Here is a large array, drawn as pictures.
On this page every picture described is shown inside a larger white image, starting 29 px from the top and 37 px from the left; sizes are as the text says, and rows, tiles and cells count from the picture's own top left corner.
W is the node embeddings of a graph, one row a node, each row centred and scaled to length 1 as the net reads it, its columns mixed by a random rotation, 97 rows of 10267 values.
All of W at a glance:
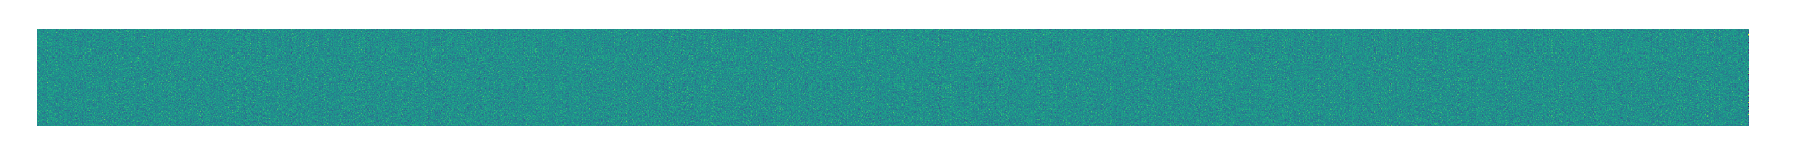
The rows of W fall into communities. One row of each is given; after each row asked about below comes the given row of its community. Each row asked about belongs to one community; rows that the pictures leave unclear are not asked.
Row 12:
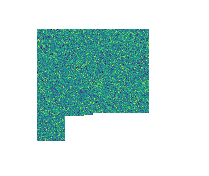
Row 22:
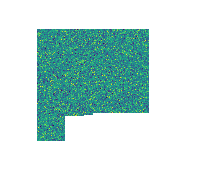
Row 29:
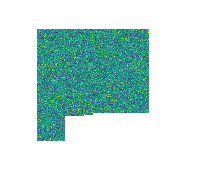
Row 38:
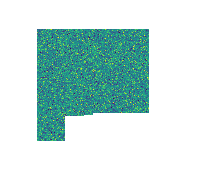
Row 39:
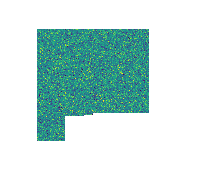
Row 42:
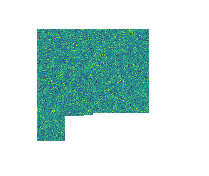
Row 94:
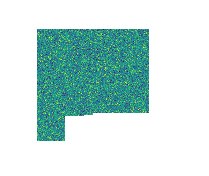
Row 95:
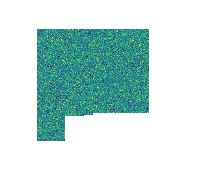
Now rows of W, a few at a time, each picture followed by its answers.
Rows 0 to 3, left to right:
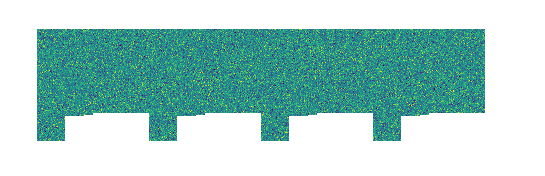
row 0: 29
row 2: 38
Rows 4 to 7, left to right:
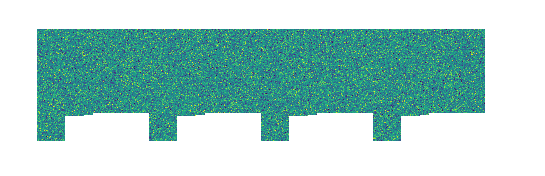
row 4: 94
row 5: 29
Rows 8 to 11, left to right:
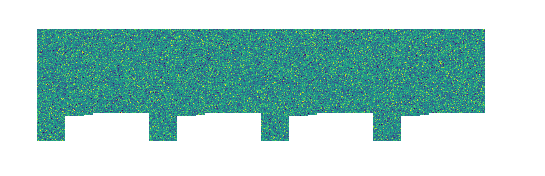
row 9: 94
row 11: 94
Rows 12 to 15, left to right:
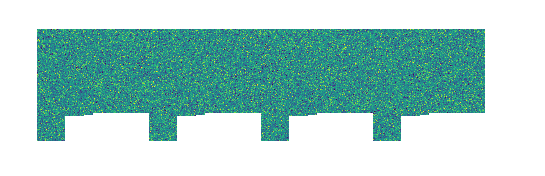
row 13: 22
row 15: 29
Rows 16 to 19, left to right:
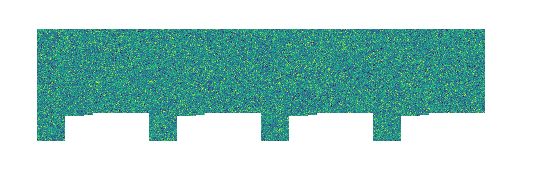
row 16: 94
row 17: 38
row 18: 42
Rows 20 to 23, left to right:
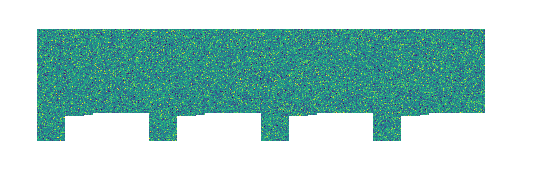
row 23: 94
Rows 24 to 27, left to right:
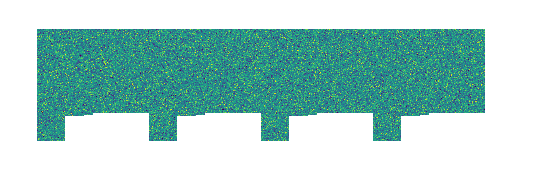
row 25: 95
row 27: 22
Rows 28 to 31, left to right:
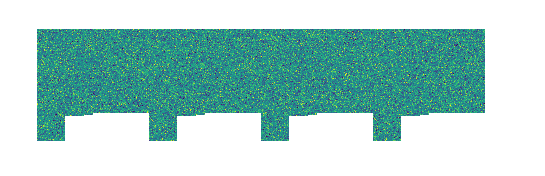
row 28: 29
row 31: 29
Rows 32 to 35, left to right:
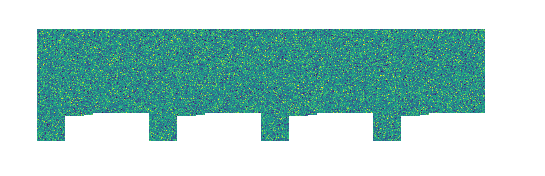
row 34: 95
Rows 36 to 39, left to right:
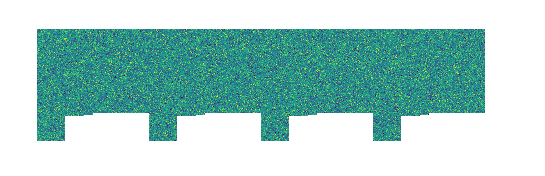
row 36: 22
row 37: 29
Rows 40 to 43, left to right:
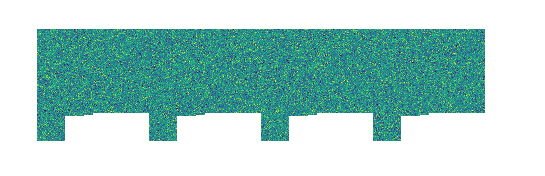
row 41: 22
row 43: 29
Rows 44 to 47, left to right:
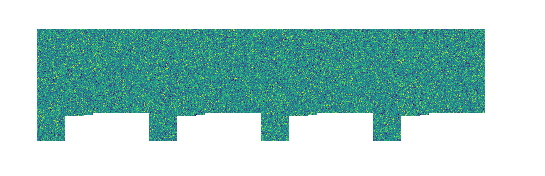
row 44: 42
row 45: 95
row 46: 94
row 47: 95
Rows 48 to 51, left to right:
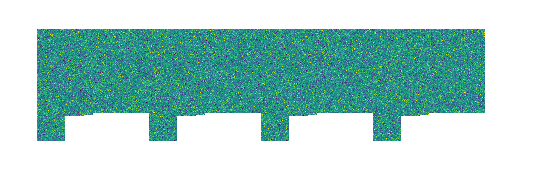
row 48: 42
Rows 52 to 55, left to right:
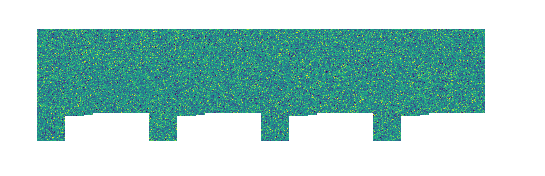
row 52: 38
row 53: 22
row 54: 12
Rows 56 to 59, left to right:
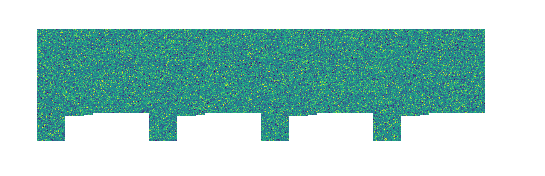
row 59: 29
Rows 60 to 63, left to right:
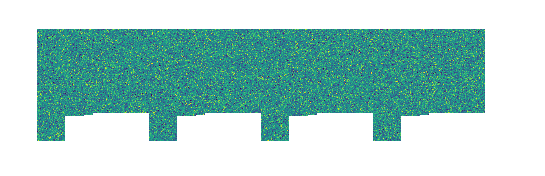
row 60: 94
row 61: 39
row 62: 42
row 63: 95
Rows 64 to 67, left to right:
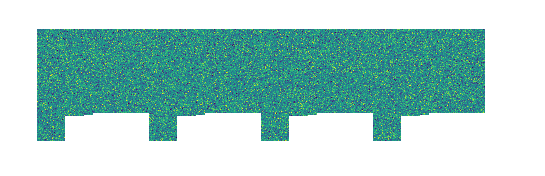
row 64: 38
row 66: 38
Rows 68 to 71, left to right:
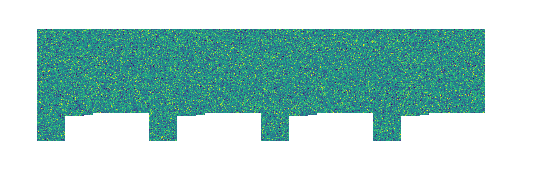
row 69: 94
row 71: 95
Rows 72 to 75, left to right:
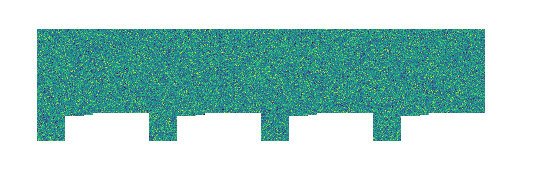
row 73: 95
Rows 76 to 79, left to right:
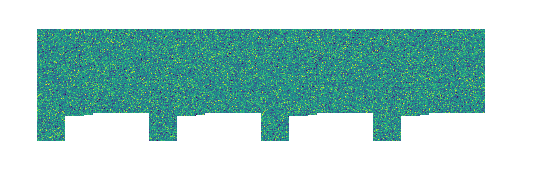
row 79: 95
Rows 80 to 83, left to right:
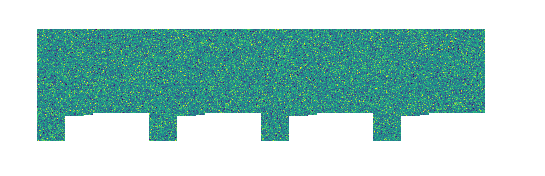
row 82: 94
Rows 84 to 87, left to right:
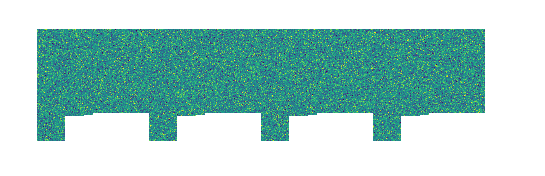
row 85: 38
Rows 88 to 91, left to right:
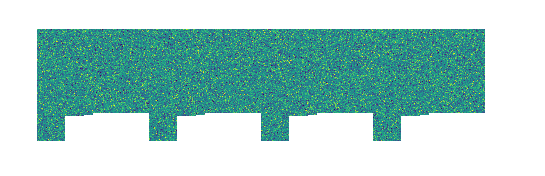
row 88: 29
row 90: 95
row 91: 12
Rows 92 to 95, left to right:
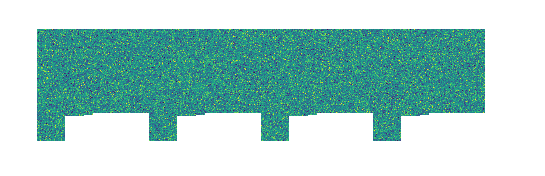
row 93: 22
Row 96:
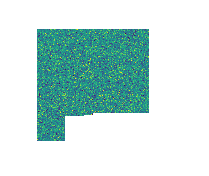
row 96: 39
